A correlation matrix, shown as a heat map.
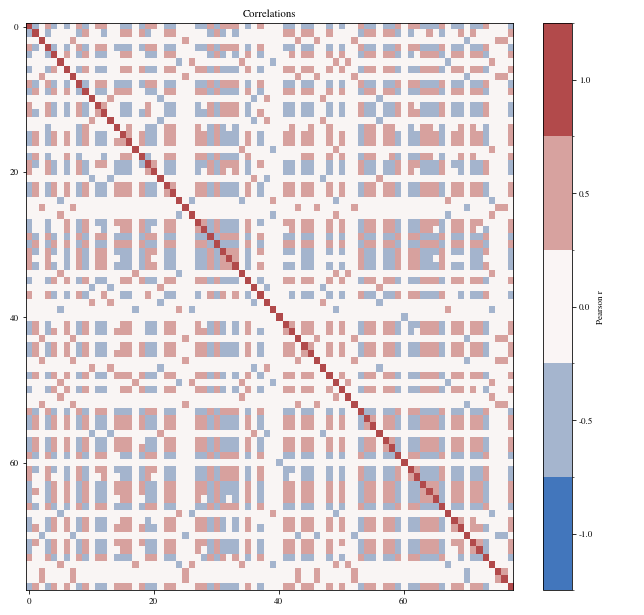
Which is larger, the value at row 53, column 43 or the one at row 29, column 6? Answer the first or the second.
the first
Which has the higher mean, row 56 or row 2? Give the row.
2
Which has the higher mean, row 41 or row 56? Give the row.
41
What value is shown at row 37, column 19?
0.5
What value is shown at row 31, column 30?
-0.5
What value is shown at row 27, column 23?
0.5
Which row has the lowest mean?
20
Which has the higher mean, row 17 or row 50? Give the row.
50
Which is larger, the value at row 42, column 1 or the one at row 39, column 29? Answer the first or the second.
the first
